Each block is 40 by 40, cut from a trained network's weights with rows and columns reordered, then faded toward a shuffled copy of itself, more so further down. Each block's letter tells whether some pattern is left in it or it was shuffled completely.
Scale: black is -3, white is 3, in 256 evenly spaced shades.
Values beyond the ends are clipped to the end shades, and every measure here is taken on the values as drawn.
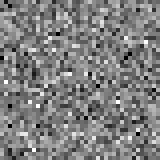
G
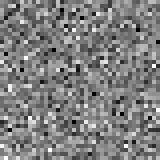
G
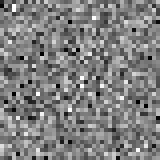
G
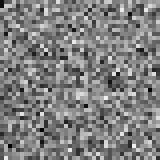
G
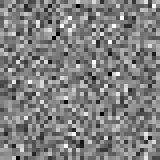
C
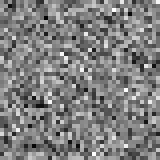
G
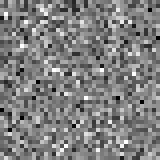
G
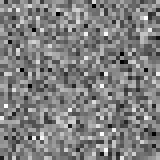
C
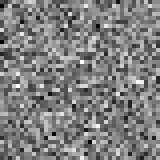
G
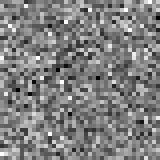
G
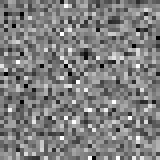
C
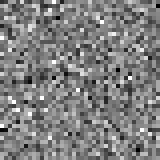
G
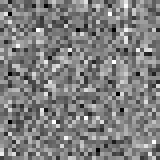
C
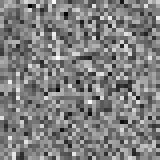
C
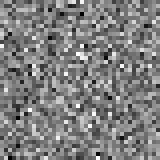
G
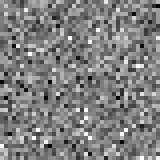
G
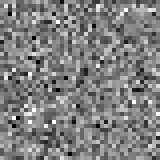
G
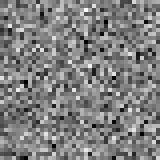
G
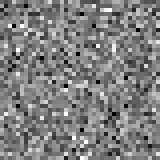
C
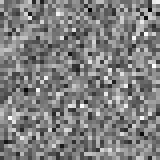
G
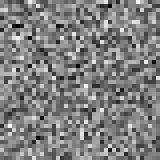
C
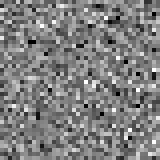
G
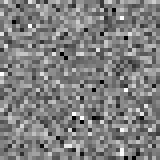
C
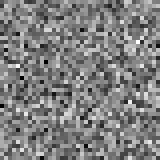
G
